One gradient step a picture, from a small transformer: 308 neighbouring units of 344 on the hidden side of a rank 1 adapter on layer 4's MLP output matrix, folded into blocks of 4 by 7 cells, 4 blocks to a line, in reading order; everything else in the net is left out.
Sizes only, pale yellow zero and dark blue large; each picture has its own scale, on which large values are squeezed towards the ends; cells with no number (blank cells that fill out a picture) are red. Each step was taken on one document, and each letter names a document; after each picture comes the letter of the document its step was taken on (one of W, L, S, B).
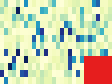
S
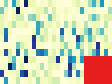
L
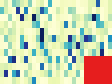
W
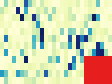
W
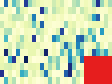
S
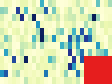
W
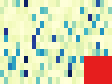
L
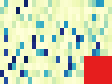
L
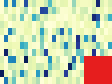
W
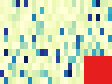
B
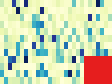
L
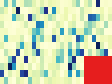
L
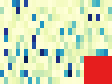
B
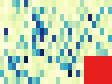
B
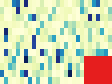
B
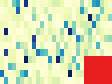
B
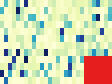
S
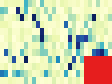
W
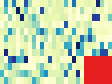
W
